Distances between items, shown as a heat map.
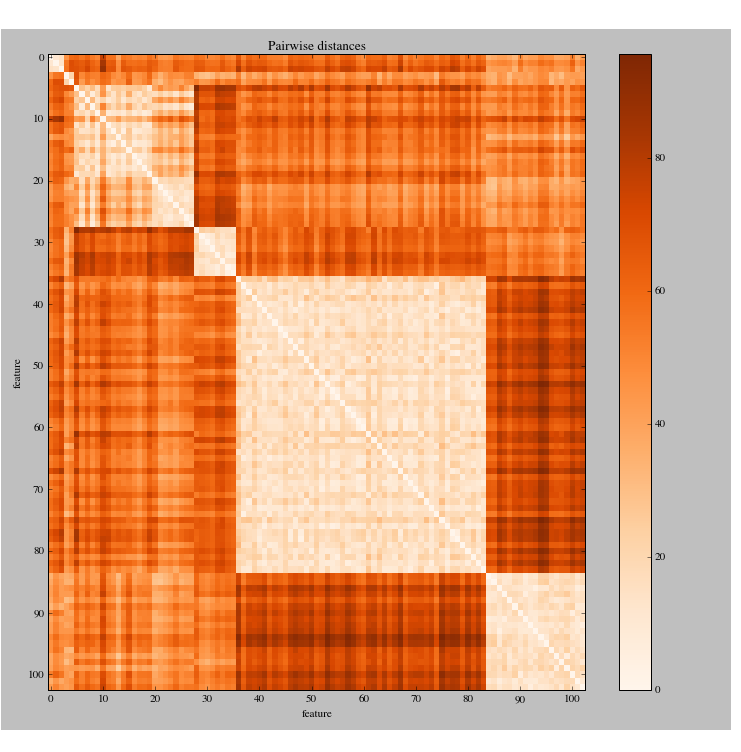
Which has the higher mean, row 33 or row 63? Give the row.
33
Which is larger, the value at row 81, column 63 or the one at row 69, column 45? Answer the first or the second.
the first
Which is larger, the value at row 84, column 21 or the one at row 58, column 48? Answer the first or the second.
the first
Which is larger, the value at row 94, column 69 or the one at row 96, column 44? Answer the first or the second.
the first
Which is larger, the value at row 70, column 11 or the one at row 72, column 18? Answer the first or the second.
the first
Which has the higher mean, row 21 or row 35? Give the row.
35
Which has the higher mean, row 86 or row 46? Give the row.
86
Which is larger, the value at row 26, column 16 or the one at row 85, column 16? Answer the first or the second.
the second
